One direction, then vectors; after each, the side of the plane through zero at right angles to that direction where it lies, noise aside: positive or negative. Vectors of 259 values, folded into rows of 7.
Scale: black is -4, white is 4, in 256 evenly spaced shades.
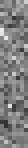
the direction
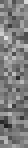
positive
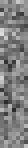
positive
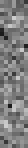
negative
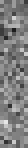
negative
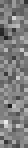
negative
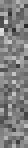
positive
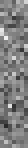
positive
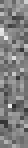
positive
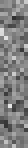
positive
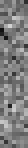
negative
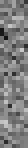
negative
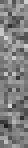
positive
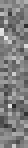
positive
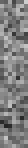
positive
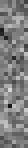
negative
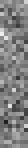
positive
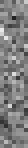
positive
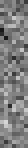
negative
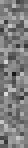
negative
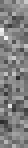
positive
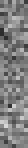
negative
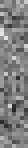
positive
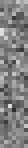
positive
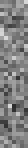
positive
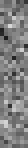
negative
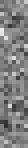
positive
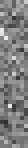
positive
